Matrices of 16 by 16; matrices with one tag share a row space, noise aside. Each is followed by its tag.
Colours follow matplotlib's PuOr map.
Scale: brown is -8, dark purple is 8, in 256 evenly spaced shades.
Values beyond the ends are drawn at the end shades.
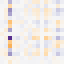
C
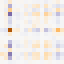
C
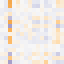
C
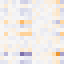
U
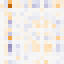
C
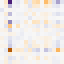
C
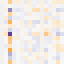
C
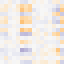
U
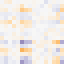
U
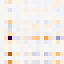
C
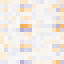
U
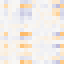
U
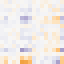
U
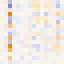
C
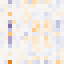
C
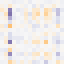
C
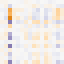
C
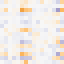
U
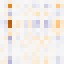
C
